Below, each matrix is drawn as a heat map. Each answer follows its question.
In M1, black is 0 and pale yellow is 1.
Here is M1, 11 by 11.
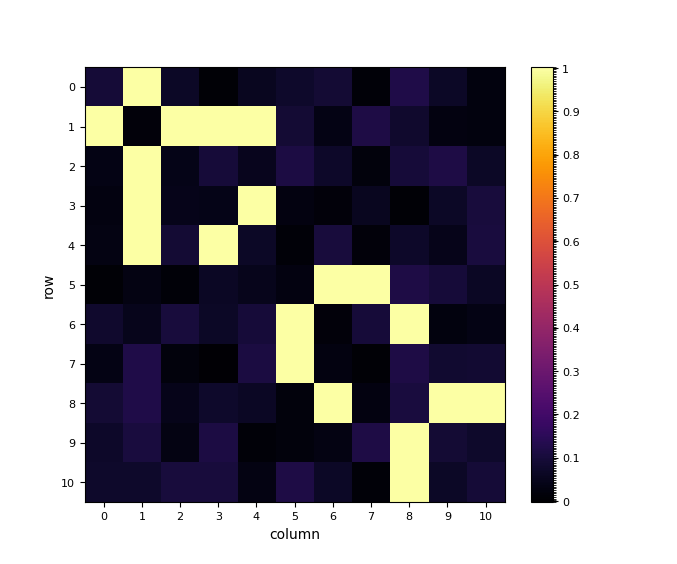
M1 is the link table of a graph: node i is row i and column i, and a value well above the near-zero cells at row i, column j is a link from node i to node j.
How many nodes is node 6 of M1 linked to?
2
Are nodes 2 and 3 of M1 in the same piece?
yes
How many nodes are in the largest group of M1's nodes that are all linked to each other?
3
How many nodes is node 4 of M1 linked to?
2
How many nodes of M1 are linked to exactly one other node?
5
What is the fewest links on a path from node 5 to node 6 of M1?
1
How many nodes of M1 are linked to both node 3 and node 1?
1
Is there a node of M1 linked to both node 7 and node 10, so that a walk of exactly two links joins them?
no
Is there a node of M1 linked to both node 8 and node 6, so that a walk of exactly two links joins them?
no
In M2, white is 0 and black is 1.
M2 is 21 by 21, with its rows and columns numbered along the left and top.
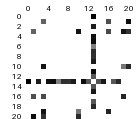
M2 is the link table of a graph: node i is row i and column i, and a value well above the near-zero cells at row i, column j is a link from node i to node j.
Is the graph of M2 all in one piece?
no
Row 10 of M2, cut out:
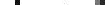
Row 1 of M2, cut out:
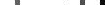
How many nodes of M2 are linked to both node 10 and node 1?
2
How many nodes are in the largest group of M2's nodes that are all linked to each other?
3
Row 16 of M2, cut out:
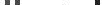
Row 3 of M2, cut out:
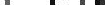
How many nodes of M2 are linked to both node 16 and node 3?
2
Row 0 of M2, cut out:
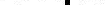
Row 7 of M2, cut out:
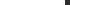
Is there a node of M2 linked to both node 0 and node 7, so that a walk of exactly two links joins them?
yes
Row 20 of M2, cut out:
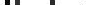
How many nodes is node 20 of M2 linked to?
3
